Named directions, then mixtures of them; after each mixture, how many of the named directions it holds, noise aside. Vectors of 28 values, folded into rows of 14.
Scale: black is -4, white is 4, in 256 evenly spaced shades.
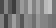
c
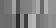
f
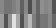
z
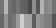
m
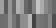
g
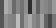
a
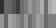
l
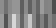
one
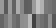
one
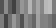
one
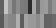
one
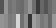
two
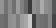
three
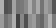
three
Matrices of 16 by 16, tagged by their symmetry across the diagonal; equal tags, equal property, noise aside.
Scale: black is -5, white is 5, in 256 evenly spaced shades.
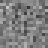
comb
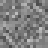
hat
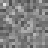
hat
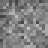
hat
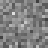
hat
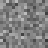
comb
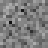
hat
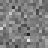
comb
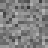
comb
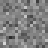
comb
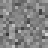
comb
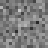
comb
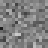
comb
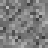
hat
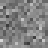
comb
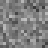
comb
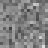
comb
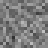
hat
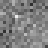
hat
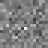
comb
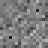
hat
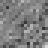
hat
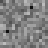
hat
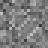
hat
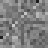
hat
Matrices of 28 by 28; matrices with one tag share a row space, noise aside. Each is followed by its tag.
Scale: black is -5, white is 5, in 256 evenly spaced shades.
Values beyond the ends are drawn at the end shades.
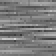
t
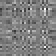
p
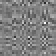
p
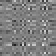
p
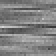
t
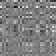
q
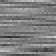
t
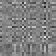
p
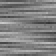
t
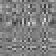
p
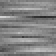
t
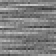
t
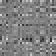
q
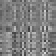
p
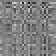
p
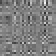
p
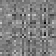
p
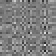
p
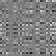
q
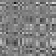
q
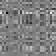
q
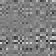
q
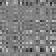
q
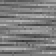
t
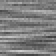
t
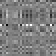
q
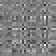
p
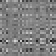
q
